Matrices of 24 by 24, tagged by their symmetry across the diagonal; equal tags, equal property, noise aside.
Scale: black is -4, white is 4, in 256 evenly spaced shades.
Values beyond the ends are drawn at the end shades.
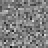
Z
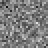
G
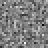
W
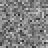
Z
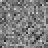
G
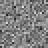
G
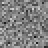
Z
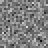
G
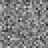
W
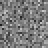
Z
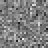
Z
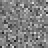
W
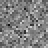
G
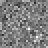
G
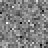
Z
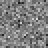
Z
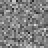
Z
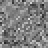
G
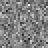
Z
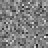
W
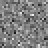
W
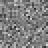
W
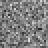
W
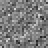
G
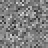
W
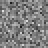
W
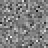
W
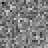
G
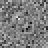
G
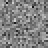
Z
